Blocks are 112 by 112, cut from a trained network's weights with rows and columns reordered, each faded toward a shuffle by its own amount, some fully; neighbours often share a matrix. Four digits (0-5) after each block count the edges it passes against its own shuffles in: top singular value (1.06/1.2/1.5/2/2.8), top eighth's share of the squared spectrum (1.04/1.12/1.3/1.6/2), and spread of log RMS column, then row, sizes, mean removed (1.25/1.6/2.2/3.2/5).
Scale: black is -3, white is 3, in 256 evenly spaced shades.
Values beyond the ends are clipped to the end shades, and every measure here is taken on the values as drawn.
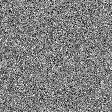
0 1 0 0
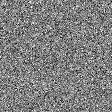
0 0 0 0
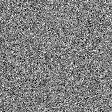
0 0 0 0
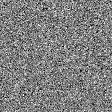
1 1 0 1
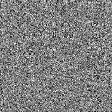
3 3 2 1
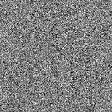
3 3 1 1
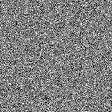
3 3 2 1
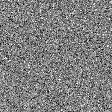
0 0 0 0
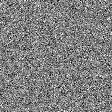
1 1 0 1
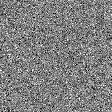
1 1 1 0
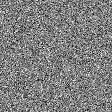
0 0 0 0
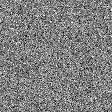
0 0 0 0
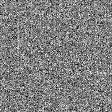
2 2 0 2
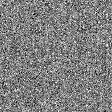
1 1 0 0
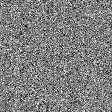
1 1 0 0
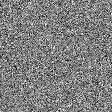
1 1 0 0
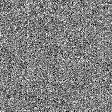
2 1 0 1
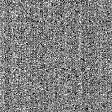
3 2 0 2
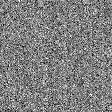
1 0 0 0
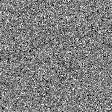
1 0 0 0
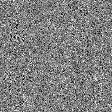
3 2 2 0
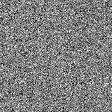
1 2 0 2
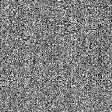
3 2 0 2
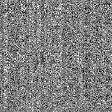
2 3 0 3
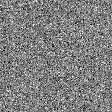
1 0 0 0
